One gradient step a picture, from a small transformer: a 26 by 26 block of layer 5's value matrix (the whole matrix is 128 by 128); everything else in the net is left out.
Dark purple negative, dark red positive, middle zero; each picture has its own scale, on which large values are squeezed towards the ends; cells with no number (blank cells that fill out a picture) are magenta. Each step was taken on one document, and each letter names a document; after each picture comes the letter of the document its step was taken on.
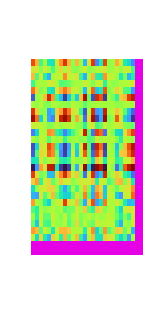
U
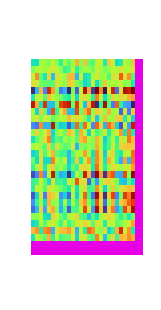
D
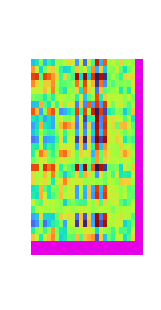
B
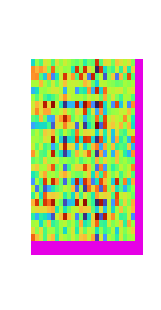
B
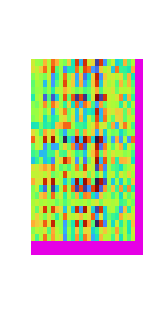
B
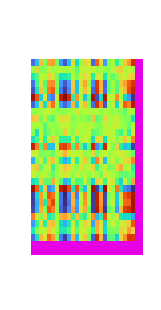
U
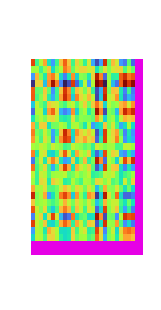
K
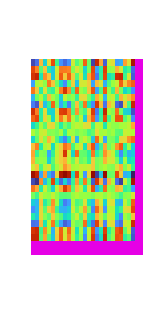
U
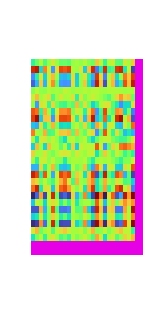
U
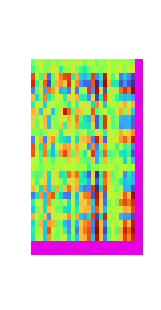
D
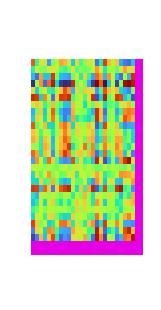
K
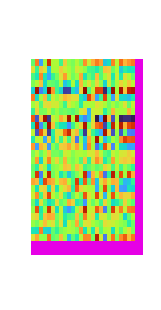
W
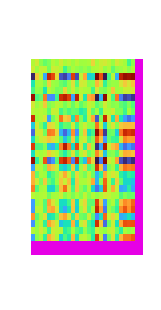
K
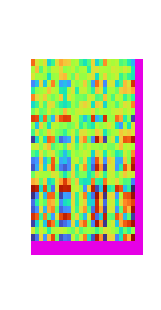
U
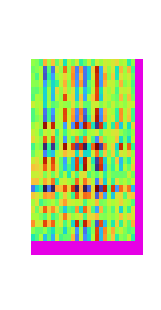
B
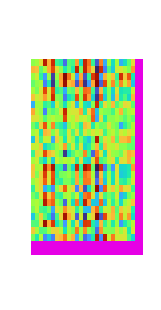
B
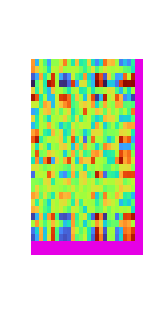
K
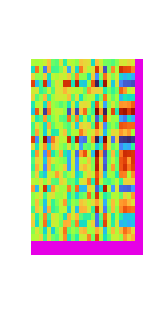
W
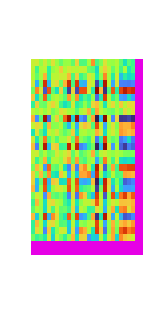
W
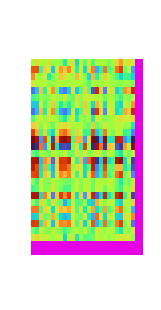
U
